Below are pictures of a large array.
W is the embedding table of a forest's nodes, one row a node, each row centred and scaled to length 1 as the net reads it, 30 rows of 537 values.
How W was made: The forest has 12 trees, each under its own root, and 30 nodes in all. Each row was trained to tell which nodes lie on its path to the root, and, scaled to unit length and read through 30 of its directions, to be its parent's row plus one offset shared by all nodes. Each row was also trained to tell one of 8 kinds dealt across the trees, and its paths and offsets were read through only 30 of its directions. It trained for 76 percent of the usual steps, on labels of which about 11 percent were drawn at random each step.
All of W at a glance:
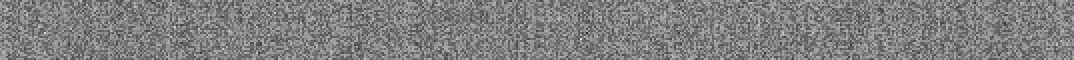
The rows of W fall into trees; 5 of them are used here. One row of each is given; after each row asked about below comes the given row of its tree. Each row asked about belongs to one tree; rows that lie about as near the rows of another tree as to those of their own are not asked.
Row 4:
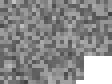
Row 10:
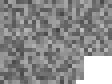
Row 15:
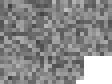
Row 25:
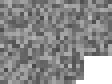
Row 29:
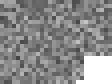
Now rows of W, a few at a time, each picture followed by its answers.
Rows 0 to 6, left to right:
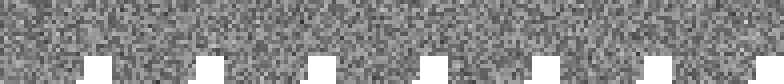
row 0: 15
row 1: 29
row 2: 29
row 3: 25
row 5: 29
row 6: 10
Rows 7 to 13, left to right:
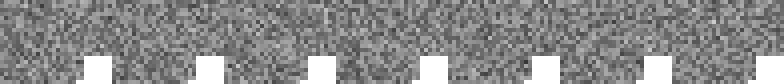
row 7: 15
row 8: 10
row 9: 10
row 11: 25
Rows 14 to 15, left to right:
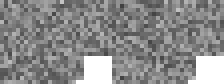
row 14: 25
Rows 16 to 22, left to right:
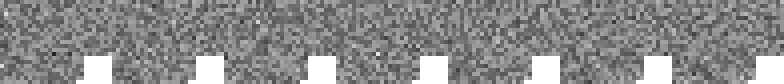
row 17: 15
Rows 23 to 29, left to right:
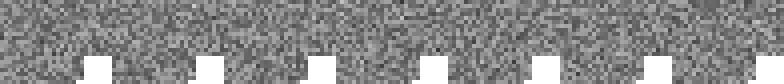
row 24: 4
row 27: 29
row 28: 25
